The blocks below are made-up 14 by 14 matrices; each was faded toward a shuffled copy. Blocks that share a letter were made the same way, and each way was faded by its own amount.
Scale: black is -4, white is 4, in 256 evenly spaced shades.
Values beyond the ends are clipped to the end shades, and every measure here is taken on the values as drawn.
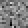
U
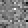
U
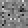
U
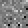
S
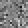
U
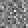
U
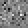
S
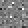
S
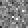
U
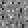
S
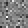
U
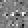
S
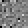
S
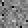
U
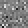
S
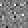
S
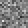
U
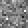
U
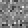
S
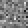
U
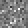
U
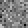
U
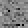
S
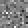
S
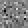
U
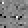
S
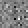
S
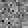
U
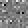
S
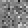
S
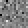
S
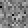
S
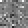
S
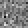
U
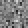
U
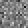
S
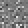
S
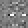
S
